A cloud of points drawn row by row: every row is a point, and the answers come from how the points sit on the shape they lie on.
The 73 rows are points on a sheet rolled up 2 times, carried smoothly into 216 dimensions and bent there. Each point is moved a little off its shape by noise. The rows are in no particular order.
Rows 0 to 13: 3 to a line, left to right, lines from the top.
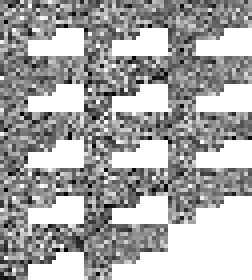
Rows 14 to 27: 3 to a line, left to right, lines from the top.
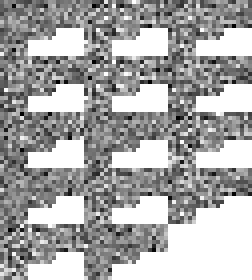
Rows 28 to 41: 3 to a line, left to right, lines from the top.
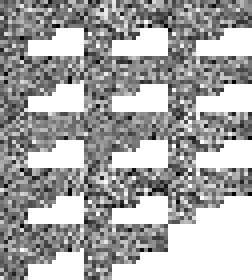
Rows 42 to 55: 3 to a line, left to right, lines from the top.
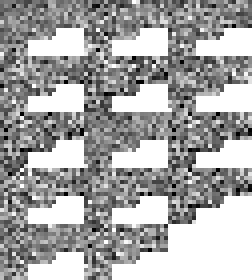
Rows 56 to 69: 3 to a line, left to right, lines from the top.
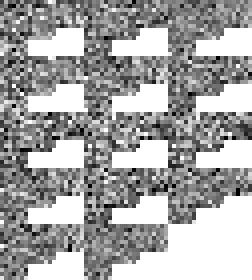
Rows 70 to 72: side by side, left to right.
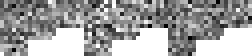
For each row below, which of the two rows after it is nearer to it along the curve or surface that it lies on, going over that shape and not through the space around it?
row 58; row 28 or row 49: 49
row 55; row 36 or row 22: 22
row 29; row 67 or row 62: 62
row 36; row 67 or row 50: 50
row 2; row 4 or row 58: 58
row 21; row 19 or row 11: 11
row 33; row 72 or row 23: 72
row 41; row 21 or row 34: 34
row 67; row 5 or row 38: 5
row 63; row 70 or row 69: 70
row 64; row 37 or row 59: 59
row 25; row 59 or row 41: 41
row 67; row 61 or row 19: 61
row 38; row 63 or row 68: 63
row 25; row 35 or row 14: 14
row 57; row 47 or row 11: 11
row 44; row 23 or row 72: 72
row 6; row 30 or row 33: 30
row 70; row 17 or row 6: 6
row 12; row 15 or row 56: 15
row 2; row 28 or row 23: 23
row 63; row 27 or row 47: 47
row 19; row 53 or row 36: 36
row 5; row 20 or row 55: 20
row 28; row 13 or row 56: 13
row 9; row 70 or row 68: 70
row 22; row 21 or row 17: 17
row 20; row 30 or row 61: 61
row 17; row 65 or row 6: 6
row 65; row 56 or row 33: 56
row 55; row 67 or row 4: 4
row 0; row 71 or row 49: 71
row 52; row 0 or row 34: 34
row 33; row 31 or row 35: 31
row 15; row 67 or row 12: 12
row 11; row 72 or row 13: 13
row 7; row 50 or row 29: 29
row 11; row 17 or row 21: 17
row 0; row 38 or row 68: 38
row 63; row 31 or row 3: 31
